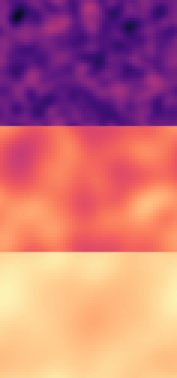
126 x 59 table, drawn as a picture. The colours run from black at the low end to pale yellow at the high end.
The table splits into 3 rows of 1 panel. Panel 1,1: low, blotchy. Panel 2,1: high, smooth. Panel 3,1: very high, smooth, faint in contrast.
